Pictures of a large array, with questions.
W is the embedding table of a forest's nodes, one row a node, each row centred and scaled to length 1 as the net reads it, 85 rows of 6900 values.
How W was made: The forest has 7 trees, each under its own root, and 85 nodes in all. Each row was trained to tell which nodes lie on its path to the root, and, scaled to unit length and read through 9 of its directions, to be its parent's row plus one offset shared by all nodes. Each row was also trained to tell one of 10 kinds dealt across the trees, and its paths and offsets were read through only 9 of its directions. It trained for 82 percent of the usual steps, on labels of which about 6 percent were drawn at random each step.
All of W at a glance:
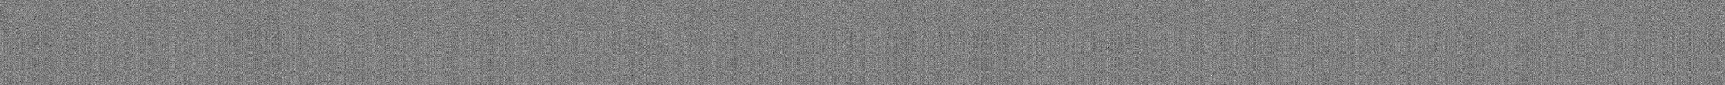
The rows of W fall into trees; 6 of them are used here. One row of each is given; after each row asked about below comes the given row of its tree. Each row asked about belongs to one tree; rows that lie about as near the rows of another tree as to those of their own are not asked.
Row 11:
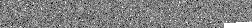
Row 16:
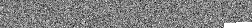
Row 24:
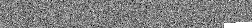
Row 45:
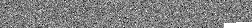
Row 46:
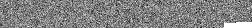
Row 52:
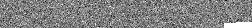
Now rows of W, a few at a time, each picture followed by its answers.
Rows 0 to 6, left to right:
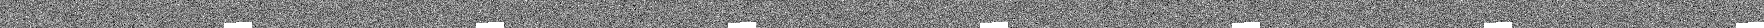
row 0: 45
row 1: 16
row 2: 46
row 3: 11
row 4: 46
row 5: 46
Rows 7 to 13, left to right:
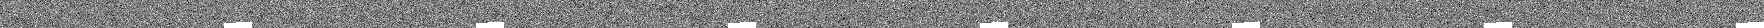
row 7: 11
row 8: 52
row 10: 24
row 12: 45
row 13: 11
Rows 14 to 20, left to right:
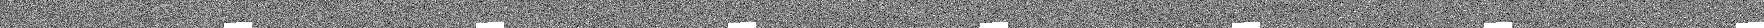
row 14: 16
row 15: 24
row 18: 52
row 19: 46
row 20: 11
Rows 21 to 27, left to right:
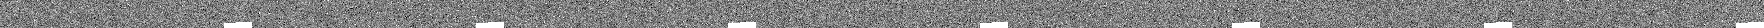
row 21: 11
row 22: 45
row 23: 46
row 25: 45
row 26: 52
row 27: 11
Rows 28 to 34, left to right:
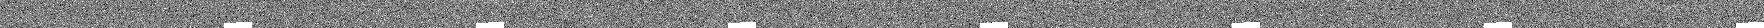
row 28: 45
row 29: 11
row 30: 52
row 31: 45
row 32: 45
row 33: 45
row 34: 16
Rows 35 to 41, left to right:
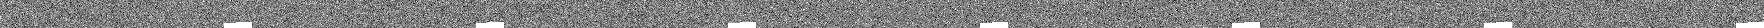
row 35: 11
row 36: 46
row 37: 46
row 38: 45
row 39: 16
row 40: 16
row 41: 24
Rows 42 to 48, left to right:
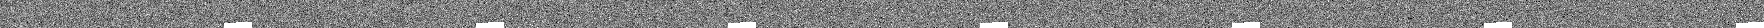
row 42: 16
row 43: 16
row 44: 16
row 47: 46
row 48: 45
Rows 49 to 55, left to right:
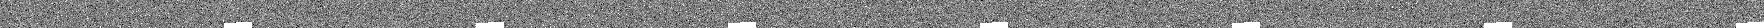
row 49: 16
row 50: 45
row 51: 46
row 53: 52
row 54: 45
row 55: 24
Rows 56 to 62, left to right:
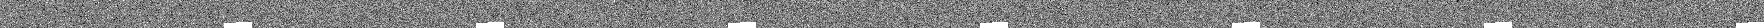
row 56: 45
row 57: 52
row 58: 46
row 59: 16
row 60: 16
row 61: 24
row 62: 16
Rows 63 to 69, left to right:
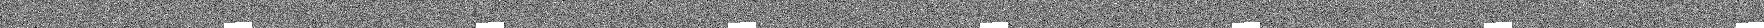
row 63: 52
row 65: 46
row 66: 16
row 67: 46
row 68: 45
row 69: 16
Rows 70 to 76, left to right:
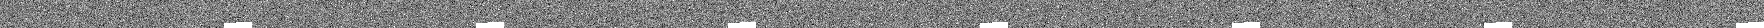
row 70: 16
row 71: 24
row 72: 24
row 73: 45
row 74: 46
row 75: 52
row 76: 11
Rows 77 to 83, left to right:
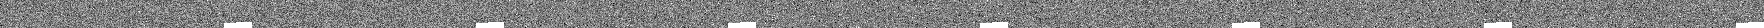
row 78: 16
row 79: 46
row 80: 16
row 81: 52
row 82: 45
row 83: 46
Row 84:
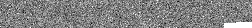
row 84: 45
